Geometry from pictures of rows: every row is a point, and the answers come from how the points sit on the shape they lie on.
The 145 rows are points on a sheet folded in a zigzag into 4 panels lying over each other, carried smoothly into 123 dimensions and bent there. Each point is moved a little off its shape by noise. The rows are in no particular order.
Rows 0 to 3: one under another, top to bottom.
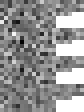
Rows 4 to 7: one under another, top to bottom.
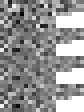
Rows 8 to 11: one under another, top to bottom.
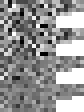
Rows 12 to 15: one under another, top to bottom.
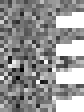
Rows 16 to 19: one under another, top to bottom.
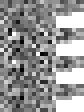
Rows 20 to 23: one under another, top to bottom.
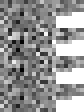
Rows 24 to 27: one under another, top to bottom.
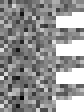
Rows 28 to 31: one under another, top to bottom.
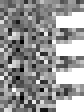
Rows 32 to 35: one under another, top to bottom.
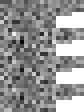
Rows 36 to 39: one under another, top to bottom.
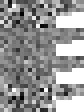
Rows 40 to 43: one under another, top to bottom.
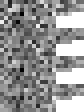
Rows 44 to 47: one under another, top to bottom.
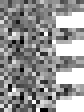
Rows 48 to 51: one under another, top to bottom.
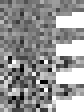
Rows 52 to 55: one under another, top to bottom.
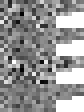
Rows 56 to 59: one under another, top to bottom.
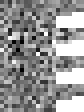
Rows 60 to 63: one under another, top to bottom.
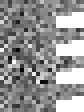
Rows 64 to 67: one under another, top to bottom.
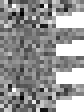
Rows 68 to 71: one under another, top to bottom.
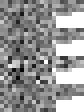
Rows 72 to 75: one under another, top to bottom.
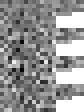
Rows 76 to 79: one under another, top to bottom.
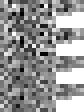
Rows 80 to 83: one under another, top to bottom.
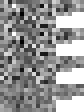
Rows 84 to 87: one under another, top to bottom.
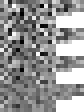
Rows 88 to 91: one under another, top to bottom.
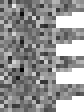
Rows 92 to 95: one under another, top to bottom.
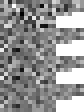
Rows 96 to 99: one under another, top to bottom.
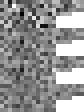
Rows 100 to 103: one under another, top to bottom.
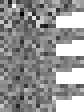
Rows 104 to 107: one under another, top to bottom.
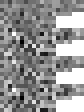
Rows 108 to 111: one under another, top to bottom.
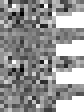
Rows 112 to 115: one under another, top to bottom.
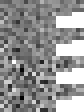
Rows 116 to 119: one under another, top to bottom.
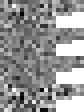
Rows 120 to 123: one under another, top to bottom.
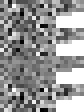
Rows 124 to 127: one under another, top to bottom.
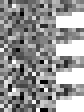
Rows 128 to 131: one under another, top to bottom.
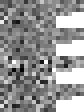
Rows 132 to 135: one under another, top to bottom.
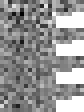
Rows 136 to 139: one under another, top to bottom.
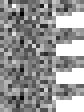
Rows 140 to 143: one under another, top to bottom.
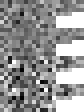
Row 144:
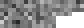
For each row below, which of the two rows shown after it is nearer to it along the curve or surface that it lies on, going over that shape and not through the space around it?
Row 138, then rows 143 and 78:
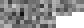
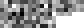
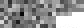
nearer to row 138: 143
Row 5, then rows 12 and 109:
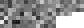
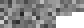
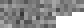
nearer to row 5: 12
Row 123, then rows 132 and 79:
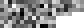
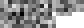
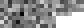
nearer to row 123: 132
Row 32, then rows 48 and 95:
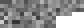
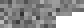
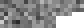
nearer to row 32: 95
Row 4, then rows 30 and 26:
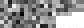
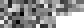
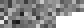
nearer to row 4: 30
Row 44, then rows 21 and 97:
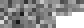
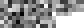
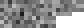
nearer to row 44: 21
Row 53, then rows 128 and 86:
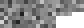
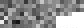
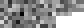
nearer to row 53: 86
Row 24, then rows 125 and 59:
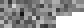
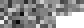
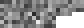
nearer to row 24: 59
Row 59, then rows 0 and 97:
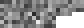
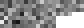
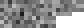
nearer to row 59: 97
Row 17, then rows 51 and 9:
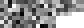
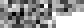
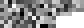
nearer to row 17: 9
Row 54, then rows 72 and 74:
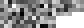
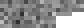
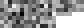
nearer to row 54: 74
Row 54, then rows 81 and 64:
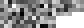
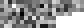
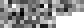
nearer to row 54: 64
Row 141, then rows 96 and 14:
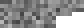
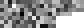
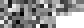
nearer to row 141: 96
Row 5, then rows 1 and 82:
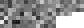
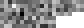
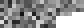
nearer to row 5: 82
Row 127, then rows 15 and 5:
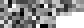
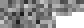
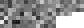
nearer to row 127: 5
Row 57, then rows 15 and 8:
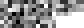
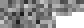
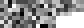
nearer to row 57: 8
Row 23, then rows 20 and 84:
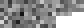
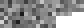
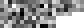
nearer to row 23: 20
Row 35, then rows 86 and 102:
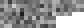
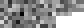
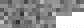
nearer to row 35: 102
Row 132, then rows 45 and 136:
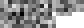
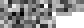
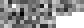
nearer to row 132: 136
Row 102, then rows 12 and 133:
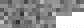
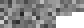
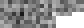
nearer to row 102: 12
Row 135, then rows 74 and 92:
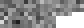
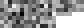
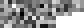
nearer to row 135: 74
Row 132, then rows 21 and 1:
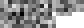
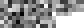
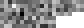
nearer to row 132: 1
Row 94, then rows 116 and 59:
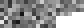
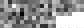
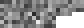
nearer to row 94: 59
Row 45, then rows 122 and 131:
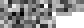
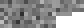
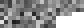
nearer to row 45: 122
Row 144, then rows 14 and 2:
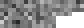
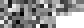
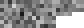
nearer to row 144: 2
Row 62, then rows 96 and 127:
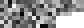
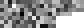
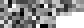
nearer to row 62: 127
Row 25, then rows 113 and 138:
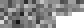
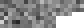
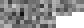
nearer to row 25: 113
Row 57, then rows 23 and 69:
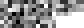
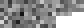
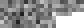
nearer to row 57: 23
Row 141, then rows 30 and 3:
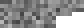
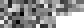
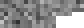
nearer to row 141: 3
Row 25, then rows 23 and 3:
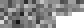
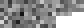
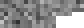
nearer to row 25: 23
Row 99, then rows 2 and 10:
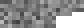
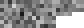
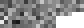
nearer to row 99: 2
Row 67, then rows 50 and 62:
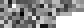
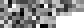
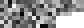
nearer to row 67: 50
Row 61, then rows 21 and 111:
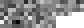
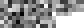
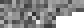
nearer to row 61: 21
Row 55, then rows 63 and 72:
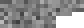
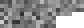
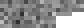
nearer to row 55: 72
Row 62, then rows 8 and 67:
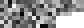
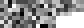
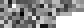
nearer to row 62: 8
